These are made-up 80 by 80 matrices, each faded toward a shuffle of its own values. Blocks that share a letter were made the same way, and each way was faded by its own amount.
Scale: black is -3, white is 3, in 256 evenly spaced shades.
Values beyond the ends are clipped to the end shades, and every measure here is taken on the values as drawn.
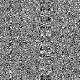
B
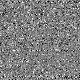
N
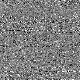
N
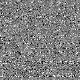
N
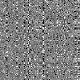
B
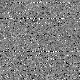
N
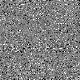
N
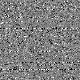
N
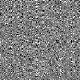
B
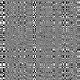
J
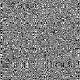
B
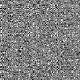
B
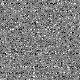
N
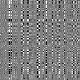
J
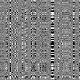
J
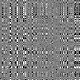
J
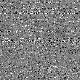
N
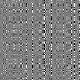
J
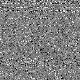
N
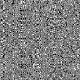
B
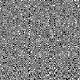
B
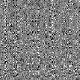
B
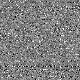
N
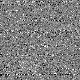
N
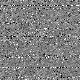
N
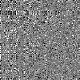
B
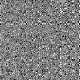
B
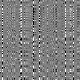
J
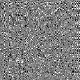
B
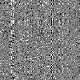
B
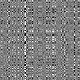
J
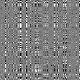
J
